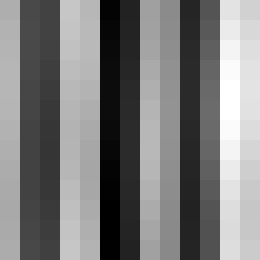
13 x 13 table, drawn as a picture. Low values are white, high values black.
The grain runs up and down. Stripes running up and down repeat 3 times from left to right. Overall the values sit about 50% of the way up the scale.
